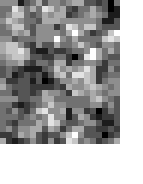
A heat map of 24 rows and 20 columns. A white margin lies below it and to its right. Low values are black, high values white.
Stripes: none. Odd rows or columns: none. Mirror symmetry: none.
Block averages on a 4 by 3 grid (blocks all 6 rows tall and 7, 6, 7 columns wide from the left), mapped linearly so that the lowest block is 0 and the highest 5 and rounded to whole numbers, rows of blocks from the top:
4 5 2 | 3 2 4 | 0 3 4 | 2 4 0
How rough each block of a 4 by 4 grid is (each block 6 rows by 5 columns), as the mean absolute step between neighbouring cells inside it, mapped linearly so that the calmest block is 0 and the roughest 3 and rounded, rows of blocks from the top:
1 1 2 2
1 2 2 2
0 1 1 1
1 2 3 1
